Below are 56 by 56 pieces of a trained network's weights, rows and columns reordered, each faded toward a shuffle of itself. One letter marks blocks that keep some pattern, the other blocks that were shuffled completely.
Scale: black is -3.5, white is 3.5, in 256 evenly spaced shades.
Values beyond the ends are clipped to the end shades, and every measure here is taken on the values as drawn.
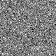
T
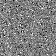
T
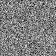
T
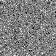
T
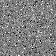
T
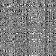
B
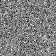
T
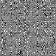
B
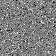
T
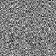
B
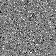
T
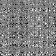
B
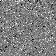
T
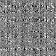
B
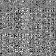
B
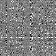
B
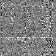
B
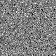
T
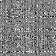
B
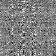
B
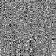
B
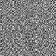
B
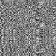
B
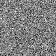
T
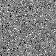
T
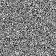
T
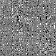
B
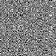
B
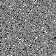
T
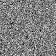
T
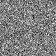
T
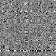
B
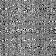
B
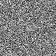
T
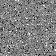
T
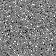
T
